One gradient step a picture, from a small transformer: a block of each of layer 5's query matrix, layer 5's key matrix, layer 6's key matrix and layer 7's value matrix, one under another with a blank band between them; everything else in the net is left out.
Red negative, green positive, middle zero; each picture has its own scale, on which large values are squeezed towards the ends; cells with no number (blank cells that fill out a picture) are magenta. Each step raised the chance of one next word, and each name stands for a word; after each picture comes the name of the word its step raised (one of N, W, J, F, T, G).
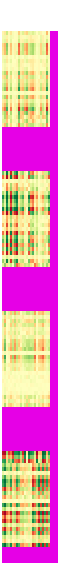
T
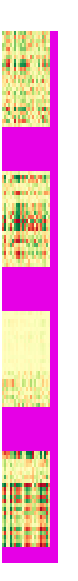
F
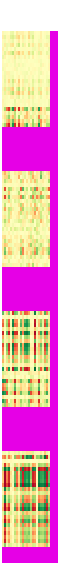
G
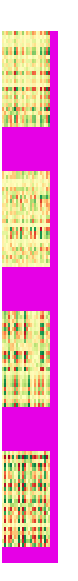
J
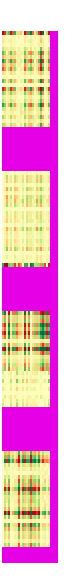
T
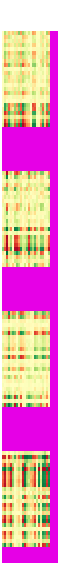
G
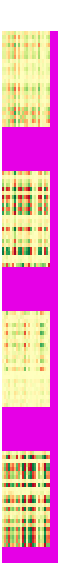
J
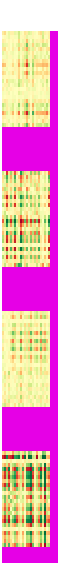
G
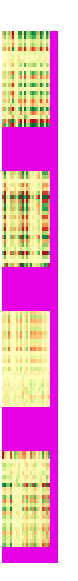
F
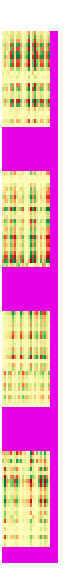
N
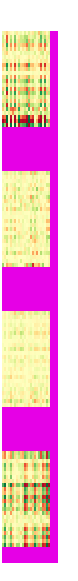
F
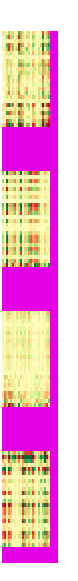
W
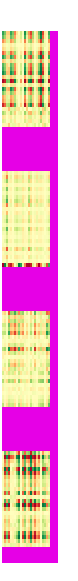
W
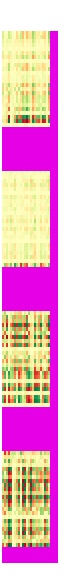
F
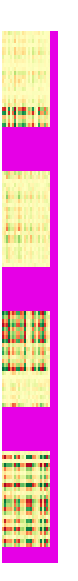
J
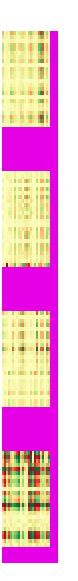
W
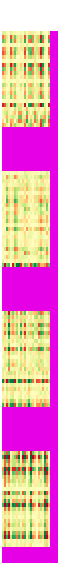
W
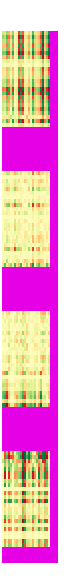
N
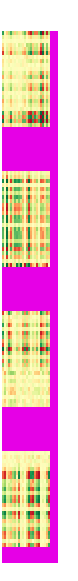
N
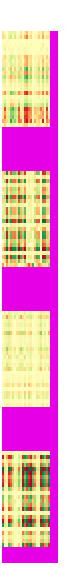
G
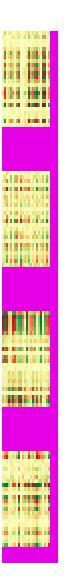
F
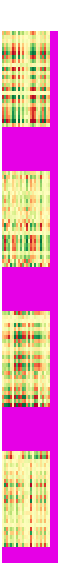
F
